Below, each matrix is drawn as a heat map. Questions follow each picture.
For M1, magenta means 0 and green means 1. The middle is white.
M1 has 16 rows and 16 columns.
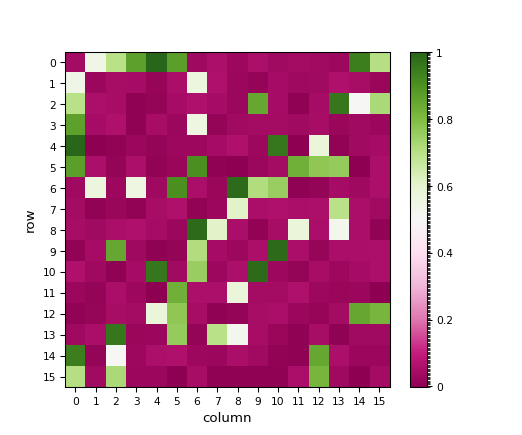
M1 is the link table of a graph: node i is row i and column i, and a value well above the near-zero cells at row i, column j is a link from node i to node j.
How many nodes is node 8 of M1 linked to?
4
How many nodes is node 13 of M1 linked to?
4
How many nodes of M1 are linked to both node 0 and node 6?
3
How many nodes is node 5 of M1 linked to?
5
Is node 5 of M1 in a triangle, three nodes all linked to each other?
no
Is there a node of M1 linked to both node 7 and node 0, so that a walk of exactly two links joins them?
no
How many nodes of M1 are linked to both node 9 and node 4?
1
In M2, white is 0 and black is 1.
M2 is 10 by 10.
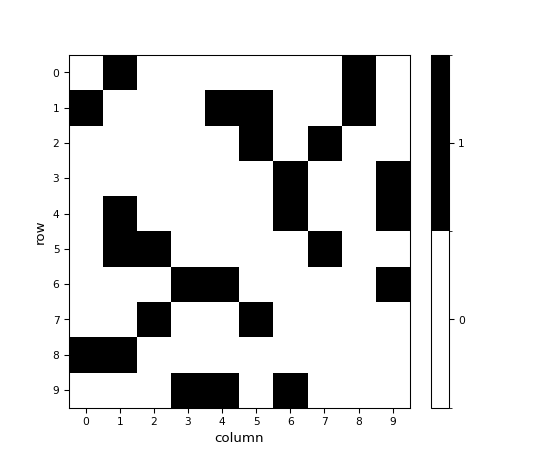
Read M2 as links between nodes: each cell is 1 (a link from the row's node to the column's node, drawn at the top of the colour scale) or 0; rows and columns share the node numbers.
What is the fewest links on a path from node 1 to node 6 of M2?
2
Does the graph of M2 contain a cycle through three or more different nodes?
yes
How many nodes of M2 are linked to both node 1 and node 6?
1
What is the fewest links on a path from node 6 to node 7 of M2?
4
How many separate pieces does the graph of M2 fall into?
1
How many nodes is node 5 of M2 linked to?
3
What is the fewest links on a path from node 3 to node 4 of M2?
2
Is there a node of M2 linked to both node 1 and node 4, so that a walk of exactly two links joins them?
no
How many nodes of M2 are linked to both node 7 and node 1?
1
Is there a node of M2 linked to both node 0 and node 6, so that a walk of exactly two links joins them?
no
